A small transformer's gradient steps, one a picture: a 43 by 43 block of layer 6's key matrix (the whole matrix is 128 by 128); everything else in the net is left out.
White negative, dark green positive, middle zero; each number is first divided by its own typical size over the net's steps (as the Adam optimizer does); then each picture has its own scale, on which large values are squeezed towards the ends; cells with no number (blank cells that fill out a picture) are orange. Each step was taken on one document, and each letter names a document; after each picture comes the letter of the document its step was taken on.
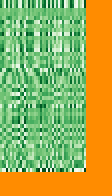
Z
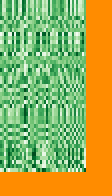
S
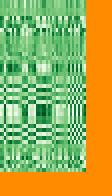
S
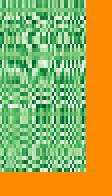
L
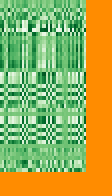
L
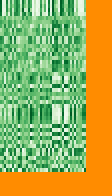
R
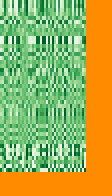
R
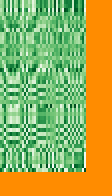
Z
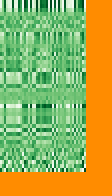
Z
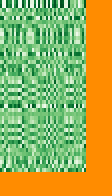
Z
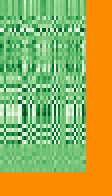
S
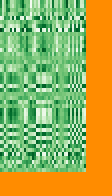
S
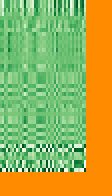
Z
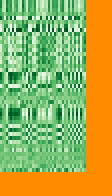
R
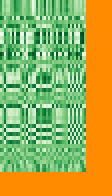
S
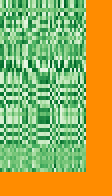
L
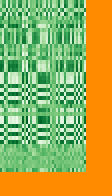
L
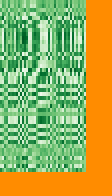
L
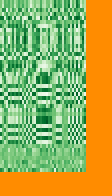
L
